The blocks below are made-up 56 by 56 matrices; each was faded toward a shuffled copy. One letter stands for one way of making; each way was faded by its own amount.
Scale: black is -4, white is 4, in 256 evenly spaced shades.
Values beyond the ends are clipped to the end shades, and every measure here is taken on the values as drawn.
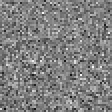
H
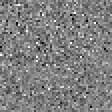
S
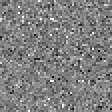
S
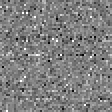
S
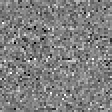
S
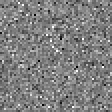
S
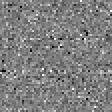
S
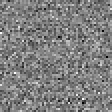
H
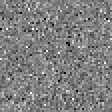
S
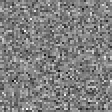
H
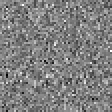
H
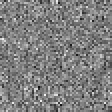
H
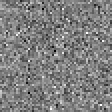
H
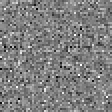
S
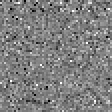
S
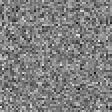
H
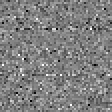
S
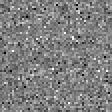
S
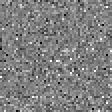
S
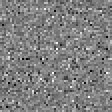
S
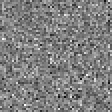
H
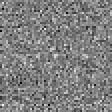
H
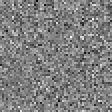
H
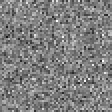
H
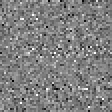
S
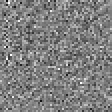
H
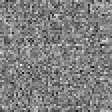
H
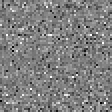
S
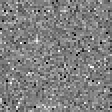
S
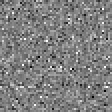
S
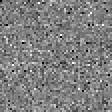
S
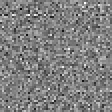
H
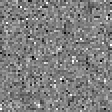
S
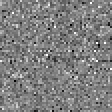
S
